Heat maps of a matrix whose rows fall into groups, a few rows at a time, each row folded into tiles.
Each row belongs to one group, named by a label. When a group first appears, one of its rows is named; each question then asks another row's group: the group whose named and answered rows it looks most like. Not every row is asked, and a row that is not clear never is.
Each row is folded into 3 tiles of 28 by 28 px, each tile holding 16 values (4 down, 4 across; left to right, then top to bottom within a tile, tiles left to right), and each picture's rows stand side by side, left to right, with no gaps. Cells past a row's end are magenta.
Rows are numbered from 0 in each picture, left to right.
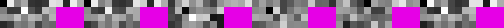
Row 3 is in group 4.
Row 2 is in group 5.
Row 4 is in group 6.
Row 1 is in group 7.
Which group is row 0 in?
7
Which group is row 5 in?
7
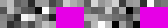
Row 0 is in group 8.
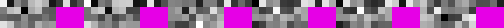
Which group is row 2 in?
4
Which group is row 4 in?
7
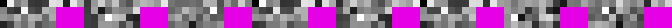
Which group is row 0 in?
7
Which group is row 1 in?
5
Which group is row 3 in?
7
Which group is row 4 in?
5
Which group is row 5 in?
7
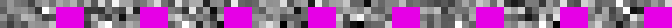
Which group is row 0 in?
8
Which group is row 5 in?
6
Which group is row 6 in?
6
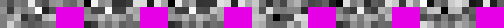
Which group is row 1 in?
7
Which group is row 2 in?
7
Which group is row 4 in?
7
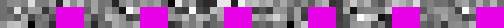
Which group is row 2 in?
7
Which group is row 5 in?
8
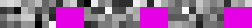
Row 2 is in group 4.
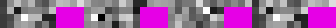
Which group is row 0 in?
5
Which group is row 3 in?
5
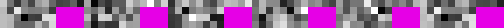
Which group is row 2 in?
5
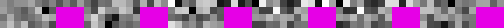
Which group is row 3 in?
7
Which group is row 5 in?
6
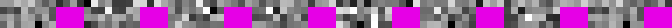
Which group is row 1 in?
7
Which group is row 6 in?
5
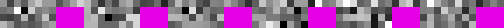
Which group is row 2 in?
4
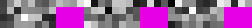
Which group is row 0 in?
5
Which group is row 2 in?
7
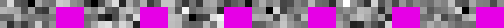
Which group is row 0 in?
6
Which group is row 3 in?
4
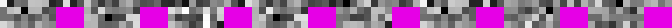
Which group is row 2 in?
6
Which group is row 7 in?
6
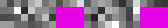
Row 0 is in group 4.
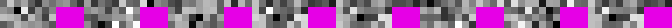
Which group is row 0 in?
4
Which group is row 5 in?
6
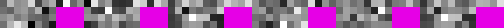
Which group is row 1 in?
7
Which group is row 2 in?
5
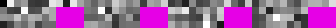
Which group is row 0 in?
7
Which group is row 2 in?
6
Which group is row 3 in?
5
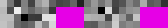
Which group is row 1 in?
4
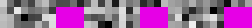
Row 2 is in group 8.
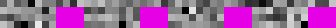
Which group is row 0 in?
6
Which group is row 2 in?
4
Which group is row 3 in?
6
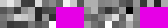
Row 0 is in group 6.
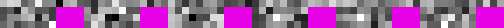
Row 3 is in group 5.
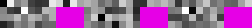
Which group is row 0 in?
7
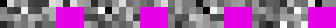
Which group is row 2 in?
8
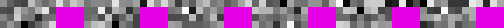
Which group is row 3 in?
6
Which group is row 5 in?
7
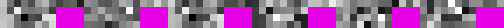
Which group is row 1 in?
8
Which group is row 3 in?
5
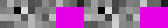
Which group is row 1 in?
4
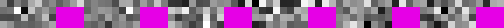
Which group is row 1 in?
8
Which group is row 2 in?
6
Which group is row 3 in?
7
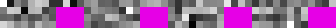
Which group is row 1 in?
8
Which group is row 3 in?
6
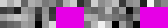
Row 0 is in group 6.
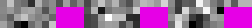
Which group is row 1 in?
5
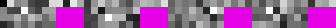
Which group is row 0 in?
7
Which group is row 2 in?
8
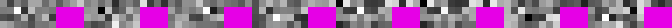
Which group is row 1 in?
4
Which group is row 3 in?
5
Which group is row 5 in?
7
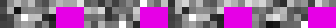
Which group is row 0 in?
5
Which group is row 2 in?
5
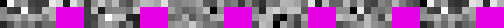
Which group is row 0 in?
7
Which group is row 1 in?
5
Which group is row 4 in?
4
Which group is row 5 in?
7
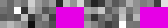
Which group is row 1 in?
6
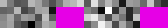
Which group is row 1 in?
4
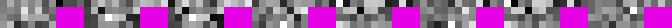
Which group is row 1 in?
5
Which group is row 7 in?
8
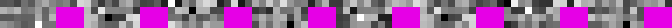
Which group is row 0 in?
6
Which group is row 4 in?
5
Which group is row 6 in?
7
